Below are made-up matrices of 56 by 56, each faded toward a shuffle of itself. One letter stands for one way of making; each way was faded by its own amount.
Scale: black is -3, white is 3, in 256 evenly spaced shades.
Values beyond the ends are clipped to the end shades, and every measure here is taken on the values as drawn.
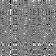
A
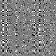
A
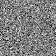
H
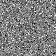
H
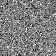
H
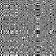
A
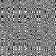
A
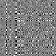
A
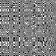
A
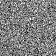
H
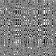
A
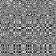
A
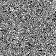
H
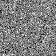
H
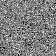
H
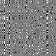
A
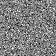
H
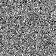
H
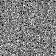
H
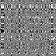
A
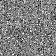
H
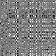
A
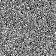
H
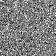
H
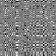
A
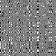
A
